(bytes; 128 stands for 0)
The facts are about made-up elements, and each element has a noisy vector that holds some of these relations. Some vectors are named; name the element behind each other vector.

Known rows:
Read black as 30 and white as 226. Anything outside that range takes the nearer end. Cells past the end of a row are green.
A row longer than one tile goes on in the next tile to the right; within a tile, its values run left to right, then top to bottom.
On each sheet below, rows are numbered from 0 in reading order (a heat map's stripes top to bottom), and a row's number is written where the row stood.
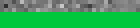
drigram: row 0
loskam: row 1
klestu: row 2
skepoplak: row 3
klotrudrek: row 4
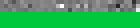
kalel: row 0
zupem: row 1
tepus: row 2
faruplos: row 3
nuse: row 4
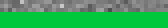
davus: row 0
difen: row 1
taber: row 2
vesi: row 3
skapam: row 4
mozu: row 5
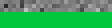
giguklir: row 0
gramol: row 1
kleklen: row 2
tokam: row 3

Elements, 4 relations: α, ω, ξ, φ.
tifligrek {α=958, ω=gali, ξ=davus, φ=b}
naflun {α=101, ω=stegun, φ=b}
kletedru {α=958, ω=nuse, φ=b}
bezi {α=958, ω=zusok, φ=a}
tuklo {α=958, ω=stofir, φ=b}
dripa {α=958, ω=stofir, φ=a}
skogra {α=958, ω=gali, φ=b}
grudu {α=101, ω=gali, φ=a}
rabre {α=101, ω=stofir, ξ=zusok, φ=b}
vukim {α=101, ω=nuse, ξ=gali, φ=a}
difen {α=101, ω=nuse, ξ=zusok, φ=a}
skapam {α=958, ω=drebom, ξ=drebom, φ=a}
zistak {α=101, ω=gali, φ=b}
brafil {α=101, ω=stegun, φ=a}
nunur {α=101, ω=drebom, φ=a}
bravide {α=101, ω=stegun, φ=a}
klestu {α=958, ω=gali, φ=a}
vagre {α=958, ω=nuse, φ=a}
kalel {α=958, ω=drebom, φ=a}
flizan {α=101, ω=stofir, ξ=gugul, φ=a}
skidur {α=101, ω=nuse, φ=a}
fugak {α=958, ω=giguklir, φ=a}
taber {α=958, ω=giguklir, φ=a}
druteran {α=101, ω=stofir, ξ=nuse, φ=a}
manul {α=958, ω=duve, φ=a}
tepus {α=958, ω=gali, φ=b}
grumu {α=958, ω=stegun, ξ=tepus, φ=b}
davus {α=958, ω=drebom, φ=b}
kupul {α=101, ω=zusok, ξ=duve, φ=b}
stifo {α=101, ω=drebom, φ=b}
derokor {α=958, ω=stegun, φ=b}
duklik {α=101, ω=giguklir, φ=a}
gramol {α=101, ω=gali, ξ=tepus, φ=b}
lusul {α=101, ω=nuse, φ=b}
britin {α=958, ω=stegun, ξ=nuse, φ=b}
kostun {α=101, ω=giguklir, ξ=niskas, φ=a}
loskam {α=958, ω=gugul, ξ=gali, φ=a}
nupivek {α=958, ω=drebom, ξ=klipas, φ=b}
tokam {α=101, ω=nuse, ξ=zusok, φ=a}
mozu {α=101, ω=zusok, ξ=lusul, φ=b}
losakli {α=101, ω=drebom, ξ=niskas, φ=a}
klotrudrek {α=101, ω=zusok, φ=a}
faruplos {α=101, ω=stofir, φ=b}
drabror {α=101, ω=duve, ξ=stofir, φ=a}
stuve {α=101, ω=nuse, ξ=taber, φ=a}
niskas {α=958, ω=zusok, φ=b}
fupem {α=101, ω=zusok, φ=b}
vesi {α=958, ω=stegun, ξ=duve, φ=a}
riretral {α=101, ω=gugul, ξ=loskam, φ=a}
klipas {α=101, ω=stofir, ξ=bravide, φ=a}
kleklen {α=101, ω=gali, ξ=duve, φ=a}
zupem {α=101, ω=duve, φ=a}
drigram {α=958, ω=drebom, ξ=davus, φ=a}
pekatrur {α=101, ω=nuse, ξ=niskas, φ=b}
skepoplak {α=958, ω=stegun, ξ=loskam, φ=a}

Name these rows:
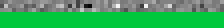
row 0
grudu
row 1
pekatrur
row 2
zusok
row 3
vukim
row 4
niskas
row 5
bravide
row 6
dripa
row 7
kupul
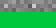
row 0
naflun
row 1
brafil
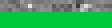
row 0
nupivek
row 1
tuklo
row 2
stegun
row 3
rabre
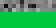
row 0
duve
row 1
riretral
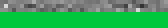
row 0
zistak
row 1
losakli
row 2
kostun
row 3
vagre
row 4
gali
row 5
nunur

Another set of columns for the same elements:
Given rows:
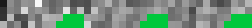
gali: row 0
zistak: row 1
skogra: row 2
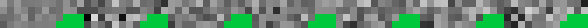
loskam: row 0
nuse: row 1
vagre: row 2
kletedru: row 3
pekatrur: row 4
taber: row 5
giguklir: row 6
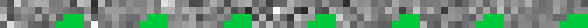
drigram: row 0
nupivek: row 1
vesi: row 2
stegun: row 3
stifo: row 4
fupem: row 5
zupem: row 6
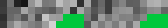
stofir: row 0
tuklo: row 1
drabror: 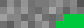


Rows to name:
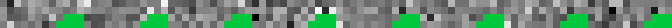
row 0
davus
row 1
niskas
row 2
faruplos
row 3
zusok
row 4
naflun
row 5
klipas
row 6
bravide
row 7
lusul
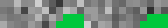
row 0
tifligrek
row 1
brafil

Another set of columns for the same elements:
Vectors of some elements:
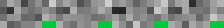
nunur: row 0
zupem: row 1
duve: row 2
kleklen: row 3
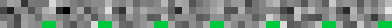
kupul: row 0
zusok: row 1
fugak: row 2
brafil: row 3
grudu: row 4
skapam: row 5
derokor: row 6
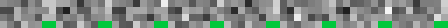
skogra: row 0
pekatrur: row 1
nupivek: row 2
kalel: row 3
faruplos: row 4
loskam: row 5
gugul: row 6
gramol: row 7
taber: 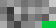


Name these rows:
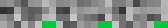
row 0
gali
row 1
vagre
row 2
dripa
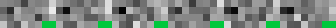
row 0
tuklo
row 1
niskas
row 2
stofir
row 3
stifo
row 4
drebom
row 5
nuse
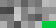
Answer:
klestu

